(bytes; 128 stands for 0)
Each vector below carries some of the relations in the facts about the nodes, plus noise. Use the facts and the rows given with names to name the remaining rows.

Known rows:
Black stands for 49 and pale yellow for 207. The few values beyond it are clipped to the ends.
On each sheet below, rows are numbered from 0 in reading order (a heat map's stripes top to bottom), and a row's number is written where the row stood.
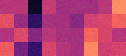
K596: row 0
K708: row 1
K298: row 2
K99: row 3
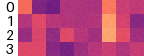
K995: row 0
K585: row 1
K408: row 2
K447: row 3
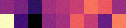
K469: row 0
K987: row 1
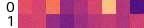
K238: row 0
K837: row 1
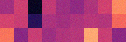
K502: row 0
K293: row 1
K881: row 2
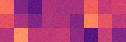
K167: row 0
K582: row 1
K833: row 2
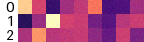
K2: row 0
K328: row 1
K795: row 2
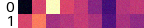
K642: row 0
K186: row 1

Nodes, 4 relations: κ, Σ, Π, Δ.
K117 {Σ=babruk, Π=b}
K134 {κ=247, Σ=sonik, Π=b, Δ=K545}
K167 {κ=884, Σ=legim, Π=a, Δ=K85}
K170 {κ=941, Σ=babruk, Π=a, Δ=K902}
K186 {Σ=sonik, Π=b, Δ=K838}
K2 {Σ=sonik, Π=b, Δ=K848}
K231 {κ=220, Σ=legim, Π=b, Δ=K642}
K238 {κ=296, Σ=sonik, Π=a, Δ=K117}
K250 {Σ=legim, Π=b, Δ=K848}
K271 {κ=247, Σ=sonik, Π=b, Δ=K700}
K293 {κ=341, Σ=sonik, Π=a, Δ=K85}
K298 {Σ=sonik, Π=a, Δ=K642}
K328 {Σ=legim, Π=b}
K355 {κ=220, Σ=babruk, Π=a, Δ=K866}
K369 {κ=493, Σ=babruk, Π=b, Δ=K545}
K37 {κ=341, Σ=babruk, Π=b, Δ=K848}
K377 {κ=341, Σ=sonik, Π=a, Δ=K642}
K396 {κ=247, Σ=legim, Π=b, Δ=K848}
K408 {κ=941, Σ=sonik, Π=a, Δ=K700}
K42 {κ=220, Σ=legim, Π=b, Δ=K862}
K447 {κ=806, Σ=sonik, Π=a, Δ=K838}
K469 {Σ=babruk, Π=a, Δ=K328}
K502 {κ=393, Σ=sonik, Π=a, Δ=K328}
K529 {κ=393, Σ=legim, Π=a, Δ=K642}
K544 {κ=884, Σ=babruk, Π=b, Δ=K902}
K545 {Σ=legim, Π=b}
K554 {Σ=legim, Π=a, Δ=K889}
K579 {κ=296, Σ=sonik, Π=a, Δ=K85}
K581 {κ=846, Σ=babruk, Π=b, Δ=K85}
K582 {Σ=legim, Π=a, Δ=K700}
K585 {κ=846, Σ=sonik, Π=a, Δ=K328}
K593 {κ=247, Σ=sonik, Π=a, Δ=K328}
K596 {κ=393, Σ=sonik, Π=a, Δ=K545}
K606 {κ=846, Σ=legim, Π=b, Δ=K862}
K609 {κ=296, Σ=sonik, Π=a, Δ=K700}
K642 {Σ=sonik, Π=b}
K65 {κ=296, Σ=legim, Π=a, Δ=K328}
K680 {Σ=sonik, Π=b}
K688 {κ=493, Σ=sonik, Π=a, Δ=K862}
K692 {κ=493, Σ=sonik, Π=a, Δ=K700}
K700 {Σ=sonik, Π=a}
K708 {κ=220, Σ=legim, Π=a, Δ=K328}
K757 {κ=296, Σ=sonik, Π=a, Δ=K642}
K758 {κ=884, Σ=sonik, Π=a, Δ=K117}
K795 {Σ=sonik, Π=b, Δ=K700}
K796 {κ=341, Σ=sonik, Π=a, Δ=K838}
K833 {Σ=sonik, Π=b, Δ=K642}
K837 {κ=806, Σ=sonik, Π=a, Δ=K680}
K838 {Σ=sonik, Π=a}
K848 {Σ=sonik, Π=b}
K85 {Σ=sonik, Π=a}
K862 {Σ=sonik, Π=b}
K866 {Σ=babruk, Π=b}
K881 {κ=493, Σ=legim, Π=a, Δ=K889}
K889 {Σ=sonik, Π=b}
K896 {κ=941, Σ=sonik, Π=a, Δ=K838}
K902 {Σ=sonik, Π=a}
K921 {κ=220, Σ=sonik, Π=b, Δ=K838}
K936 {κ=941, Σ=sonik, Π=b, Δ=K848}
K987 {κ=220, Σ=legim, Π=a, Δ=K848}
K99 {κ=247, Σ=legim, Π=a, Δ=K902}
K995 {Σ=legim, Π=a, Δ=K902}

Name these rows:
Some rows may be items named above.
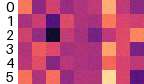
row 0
K881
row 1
K593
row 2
K529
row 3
K692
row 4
K298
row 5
K65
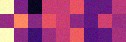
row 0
K396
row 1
K271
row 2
K250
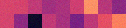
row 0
K688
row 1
K529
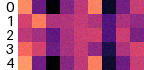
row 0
K37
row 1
K186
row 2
K544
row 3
K42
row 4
K37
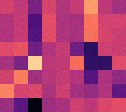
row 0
K896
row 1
K593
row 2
K593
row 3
K231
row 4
K848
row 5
K186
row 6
K606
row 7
K355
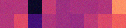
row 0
K596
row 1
K377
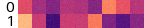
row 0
K582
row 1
K936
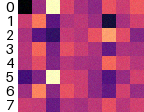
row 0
K700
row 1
K921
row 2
K170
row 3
K134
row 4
K298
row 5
K545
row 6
K271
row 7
K758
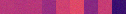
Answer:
K369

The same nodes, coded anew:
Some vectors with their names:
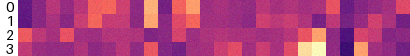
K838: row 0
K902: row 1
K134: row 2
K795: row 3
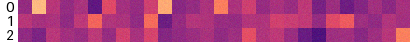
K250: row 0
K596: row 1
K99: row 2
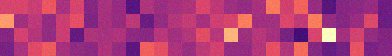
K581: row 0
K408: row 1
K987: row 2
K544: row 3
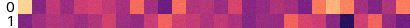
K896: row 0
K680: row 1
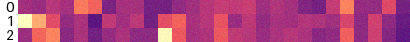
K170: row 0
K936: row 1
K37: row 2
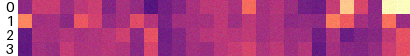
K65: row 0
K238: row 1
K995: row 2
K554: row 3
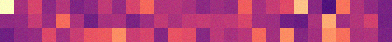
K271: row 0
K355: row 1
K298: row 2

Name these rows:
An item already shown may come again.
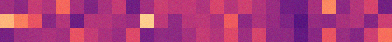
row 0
K355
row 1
K396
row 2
K881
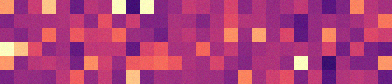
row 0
K231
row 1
K99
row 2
K529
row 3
K936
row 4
K186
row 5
K700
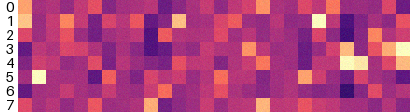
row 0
K408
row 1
K921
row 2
K42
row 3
K708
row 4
K593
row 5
K2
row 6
K545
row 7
K692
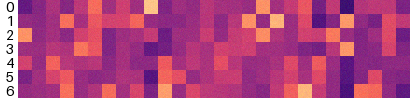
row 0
K700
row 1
K529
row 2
K408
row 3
K170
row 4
K369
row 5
K544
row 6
K642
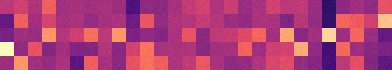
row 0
K606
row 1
K328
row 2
K377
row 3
K271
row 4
K848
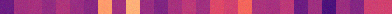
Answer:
K582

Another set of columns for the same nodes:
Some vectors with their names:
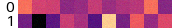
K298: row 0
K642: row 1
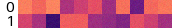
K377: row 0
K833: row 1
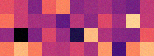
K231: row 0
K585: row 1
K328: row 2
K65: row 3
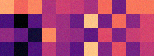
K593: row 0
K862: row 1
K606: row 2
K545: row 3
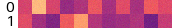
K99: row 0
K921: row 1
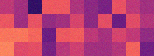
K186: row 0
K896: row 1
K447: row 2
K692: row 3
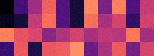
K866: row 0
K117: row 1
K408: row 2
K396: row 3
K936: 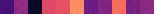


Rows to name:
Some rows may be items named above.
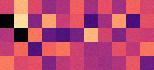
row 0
K99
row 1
K37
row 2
K700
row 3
K134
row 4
K692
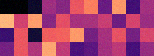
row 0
K848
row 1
K502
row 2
K396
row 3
K369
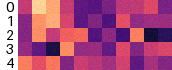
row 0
K469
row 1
K170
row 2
K544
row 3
K606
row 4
K529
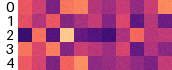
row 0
K271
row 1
K881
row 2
K581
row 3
K529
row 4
K231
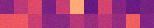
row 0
K987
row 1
K582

